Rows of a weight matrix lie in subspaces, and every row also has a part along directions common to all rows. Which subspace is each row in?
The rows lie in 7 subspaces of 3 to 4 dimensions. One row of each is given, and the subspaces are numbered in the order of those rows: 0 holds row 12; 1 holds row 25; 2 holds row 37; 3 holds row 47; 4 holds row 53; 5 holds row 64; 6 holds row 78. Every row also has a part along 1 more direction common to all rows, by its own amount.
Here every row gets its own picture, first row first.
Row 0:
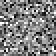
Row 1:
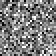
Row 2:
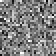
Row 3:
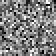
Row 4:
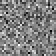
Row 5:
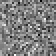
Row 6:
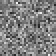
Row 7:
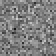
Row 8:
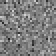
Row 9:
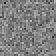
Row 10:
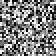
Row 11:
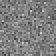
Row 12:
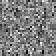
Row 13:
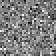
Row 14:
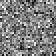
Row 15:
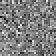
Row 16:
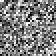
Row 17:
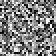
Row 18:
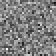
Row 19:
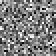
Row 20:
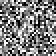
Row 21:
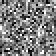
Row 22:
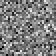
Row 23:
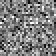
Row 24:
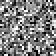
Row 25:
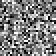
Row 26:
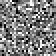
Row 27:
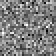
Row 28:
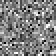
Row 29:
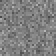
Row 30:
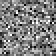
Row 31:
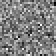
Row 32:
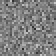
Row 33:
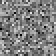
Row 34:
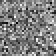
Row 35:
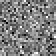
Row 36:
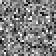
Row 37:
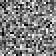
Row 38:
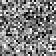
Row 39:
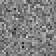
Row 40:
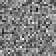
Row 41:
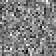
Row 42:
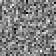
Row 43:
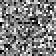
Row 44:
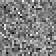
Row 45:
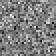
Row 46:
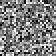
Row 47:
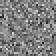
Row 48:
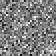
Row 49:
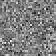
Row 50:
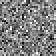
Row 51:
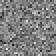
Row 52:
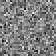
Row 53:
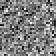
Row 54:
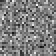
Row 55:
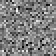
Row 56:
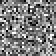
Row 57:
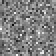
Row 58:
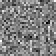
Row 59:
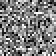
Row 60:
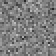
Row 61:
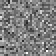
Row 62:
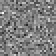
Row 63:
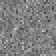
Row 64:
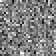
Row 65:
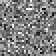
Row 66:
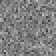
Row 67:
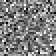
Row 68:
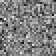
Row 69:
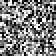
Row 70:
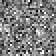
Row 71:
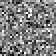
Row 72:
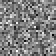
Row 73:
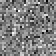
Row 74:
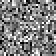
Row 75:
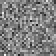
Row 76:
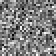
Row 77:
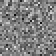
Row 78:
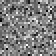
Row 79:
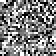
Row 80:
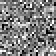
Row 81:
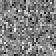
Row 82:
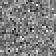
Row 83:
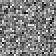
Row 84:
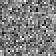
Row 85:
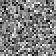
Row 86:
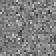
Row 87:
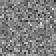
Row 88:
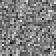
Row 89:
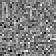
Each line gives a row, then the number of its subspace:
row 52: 4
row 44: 1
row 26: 0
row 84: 2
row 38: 5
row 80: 6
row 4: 5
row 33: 0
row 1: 6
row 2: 5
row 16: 6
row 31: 6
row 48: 6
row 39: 1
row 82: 2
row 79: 5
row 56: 1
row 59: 2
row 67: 4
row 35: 1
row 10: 6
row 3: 0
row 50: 1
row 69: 6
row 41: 0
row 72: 1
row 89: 3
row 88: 4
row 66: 0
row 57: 0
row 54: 5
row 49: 3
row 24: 4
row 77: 6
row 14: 2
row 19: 0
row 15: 5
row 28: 3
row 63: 4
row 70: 0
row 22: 3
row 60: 2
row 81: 4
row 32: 6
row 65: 0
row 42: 4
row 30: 1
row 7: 1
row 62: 2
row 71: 3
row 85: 2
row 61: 3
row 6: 2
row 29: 5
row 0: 4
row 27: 2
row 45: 1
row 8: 5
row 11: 1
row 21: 0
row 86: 2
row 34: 4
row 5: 6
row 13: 1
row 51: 3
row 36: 0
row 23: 4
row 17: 3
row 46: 3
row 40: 2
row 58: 1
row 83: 4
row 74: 1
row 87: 3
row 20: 2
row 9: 3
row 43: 6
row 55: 0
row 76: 4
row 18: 6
